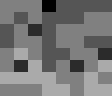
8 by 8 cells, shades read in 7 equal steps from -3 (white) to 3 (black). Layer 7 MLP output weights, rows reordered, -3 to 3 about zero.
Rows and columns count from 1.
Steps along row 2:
up down up same same down same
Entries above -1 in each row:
8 8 8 8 7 6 3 4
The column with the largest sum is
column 4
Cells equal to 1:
17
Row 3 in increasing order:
0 0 0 0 0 1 1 2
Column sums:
1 1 0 6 2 4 0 2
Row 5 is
0 -1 0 1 1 0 0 2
